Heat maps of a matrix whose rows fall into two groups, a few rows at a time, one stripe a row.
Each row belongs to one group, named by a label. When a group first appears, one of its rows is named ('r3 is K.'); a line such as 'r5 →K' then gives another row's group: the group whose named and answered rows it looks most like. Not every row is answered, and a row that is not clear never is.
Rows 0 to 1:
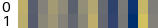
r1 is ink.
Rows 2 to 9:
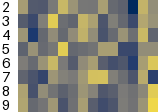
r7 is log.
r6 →ink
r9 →ink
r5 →log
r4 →ink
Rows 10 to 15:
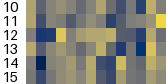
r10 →ink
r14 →ink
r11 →ink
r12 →log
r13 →ink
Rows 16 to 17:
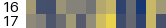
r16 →log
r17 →log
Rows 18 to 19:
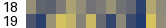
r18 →log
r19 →ink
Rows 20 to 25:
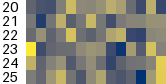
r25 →ink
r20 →log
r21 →ink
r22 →log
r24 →ink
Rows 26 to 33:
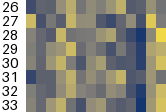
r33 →ink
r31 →log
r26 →log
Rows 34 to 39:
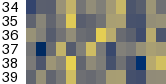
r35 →log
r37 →ink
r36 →log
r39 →log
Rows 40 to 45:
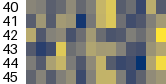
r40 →log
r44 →ink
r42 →ink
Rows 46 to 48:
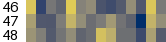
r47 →log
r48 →log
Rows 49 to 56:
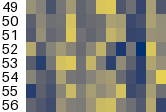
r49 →log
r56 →log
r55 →log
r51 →log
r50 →log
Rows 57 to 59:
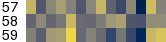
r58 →log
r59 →ink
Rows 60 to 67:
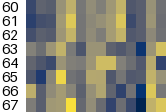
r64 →log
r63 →ink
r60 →log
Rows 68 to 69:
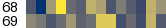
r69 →log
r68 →ink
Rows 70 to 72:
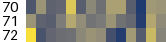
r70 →log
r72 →ink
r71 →log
